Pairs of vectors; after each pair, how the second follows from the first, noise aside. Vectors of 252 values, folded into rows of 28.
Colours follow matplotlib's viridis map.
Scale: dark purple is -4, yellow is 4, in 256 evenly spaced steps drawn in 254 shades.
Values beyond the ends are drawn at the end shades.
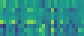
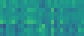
shrunk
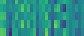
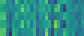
copied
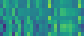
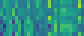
copied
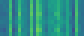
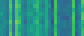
wrapped around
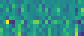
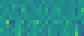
shrunk
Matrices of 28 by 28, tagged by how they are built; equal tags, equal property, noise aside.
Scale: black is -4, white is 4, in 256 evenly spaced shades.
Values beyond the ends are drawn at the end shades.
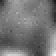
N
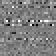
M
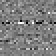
M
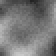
N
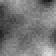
N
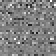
M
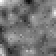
N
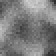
N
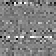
M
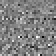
M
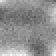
N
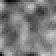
N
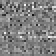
M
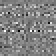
M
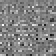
M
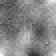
N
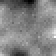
N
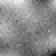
N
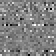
M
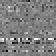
M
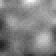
N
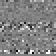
M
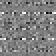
M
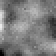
N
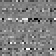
M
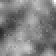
N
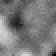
N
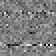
M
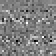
M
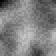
N
